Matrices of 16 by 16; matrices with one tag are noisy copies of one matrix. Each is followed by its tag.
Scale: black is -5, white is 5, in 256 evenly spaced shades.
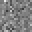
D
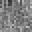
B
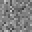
D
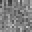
B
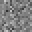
D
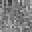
B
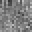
B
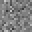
D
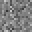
D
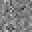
D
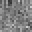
B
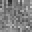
B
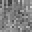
B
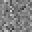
D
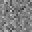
D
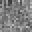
B
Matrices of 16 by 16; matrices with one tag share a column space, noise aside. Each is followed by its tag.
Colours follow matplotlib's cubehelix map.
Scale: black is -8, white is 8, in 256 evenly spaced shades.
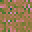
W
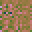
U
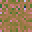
W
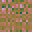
W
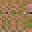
U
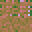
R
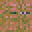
U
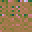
R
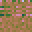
R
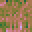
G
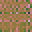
W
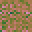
U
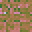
W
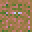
U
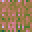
G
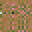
U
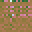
R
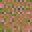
W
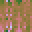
G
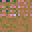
R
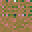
R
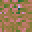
W
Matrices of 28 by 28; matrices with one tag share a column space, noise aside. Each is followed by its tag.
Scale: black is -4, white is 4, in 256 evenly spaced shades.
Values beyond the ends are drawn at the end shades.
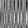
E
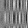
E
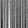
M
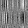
E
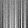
M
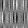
E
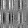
E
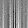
M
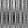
E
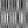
E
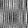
E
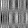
E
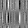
E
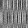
E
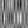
E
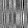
E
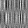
E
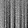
M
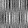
E
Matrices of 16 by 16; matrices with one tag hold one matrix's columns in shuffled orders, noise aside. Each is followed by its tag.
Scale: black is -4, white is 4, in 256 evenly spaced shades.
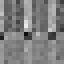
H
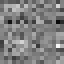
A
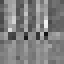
H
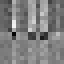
H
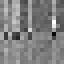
H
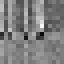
H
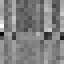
H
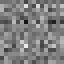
A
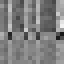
H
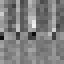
H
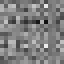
A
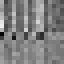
H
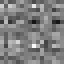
A
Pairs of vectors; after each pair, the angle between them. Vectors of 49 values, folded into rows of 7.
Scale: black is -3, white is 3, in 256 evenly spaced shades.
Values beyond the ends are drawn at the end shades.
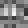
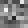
partly aligned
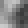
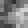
nearly opposite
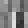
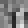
nearly opposite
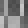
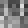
nearly parallel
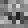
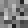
orthogonal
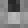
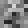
partly opposed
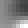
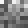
partly opposed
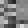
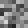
partly aligned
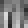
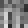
nearly parallel
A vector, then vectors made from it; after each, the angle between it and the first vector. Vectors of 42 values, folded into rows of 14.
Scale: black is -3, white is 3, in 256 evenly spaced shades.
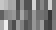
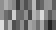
partly aligned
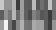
nearly parallel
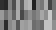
nearly opposite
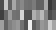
orthogonal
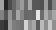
partly opposed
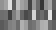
orthogonal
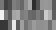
partly opposed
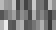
nearly parallel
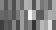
partly opposed
